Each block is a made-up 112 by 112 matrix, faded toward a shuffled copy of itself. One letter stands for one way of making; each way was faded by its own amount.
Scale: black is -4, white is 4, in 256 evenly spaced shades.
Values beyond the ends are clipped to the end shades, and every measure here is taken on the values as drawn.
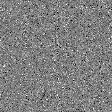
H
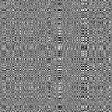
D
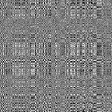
D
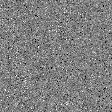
H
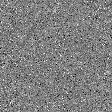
H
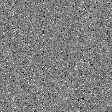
H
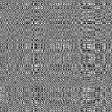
D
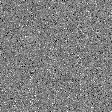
H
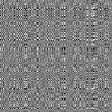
D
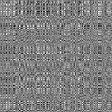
D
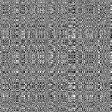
D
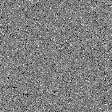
H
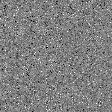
H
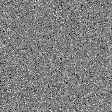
H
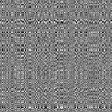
D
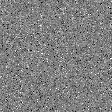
H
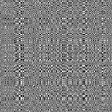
D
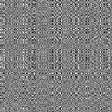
D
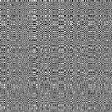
D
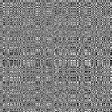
D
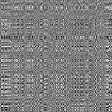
D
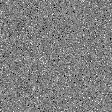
H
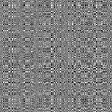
D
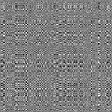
D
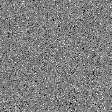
H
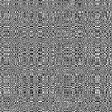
D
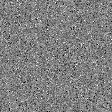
H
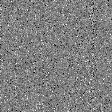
H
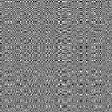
D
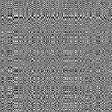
D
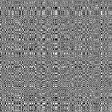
D
